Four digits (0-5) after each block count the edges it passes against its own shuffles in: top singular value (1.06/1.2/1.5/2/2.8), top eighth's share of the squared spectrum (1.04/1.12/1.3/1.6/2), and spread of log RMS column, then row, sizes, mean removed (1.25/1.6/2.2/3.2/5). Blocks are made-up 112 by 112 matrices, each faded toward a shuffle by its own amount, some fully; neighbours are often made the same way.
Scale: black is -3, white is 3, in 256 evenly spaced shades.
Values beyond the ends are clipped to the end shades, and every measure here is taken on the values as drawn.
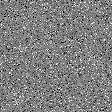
2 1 0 0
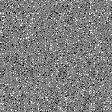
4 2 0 1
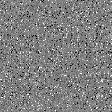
4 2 1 1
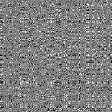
5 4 3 3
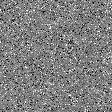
1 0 0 0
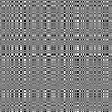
5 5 5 5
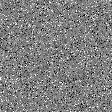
0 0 0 0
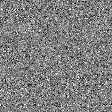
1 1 0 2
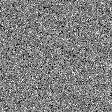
0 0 0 0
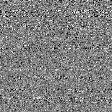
1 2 0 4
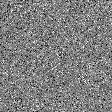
0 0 0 0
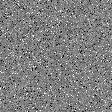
0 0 0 0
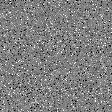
0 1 0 1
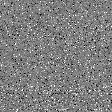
1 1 0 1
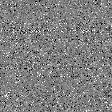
1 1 0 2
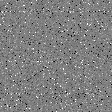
1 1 0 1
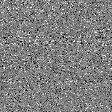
1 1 0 2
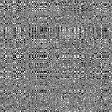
5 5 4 4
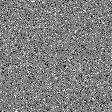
2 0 0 0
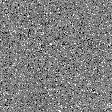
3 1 0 1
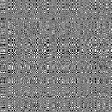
5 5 4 4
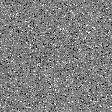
2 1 0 0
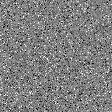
2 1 0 0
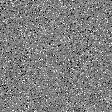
2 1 0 0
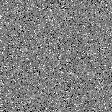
3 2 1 0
